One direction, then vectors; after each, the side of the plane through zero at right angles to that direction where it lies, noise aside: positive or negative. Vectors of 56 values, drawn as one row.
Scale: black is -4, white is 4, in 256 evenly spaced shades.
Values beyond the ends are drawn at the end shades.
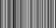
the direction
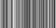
negative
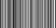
positive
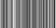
negative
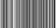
negative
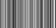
positive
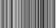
negative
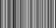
positive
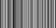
positive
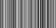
positive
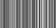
negative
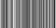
negative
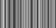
positive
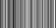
positive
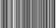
negative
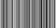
negative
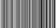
negative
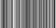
negative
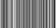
negative
